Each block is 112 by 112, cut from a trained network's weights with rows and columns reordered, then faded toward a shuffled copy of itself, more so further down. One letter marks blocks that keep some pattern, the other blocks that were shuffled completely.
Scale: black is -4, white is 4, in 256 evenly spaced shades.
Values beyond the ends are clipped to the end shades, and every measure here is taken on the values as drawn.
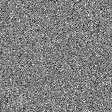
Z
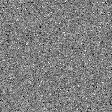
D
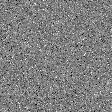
Z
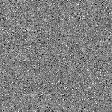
D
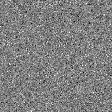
D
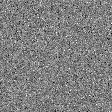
Z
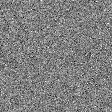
Z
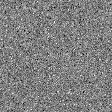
D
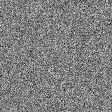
Z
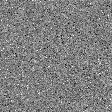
Z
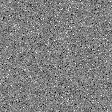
Z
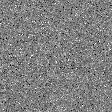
Z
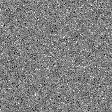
D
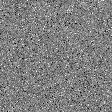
Z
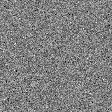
D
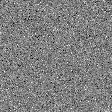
Z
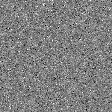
Z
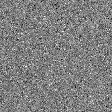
D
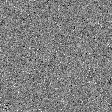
Z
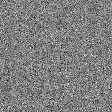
D
